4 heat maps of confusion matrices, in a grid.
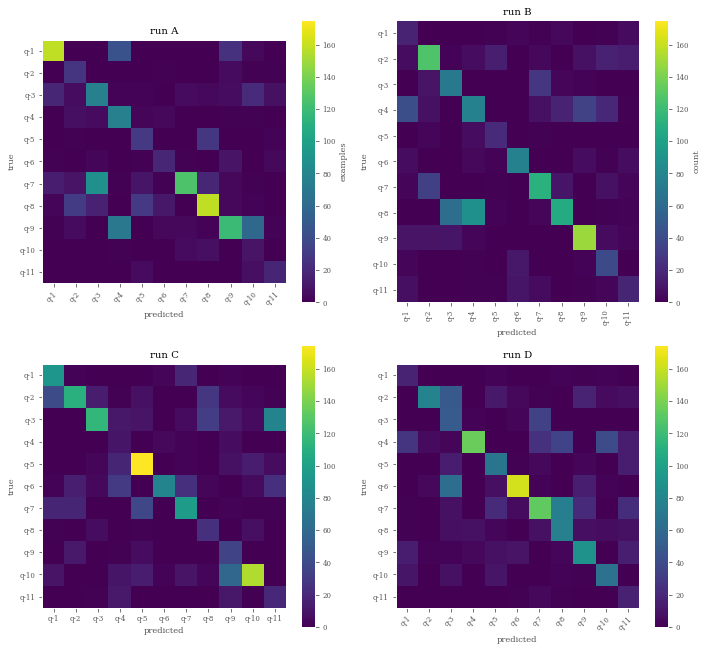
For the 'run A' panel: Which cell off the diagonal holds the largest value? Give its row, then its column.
q-7, q-3
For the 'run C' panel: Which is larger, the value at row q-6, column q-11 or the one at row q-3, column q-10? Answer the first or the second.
the first
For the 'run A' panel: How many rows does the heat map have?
11
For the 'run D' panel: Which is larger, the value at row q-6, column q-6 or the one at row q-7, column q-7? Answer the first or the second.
the first
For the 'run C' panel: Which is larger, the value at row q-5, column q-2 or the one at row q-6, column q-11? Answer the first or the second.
the second
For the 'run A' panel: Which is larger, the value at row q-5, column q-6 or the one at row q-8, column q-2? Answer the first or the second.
the second
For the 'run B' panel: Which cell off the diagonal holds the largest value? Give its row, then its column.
q-8, q-4
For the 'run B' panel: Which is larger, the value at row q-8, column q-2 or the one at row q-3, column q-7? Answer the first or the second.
the second
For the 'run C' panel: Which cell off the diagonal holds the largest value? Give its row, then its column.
q-3, q-11
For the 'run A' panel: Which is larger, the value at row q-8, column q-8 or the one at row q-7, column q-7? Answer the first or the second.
the first
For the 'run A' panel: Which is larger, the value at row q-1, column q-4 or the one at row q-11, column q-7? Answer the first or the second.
the first
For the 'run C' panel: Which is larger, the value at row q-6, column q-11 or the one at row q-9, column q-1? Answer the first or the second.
the first
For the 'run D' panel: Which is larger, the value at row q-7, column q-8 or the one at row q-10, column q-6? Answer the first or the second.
the first
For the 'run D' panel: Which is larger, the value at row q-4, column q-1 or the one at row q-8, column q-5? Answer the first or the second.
the first
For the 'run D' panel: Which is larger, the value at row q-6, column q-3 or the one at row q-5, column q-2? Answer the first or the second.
the first
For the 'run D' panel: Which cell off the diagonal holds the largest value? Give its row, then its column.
q-7, q-8
